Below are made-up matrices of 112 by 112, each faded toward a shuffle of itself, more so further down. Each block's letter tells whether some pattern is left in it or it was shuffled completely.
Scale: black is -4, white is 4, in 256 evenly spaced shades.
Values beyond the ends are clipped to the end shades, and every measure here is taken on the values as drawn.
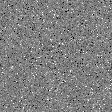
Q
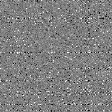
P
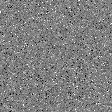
Q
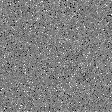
Q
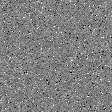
Q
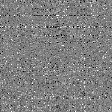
P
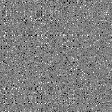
P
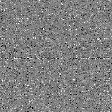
P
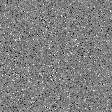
Q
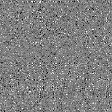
P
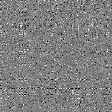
P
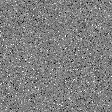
Q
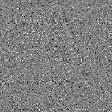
P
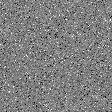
Q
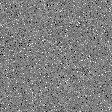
Q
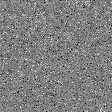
Q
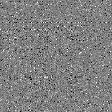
P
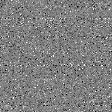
P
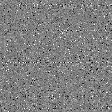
P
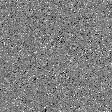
Q
